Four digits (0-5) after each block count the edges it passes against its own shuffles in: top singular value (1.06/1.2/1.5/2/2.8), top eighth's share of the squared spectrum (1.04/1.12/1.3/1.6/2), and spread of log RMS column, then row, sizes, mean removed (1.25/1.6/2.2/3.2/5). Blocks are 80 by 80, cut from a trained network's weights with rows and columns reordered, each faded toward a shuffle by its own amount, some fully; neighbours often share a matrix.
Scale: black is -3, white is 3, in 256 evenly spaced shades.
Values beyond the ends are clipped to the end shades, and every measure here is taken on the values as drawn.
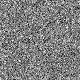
0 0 0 0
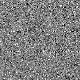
3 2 0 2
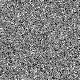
0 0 0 0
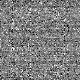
2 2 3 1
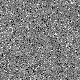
0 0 0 0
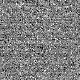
2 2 2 0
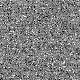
0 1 0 0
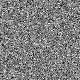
0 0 0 0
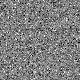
0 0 0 0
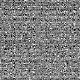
3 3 3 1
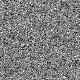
0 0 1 0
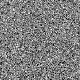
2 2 1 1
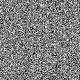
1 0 0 0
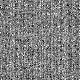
3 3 0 2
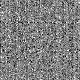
2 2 0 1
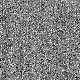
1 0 0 0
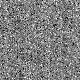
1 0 0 0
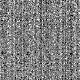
3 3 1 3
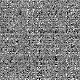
3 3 3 1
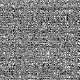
3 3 3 1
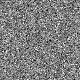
1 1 0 0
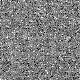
1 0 0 0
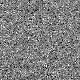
1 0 0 0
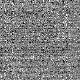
3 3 3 1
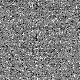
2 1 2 0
